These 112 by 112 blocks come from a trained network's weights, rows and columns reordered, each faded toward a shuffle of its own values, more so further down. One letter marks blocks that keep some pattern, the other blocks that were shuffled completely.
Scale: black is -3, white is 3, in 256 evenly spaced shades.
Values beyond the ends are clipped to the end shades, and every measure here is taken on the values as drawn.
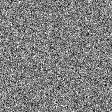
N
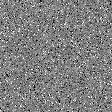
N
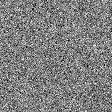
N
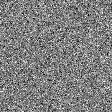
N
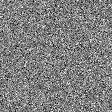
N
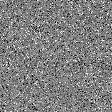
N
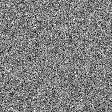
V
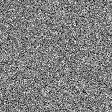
V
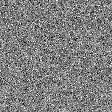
N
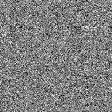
V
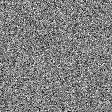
N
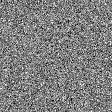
N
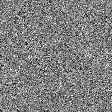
V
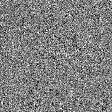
V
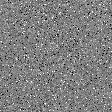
N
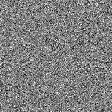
V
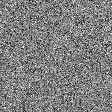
N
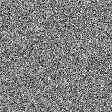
V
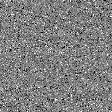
V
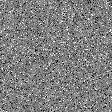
N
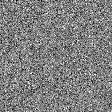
V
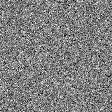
N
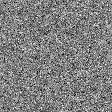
N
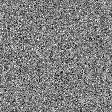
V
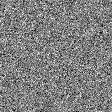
N
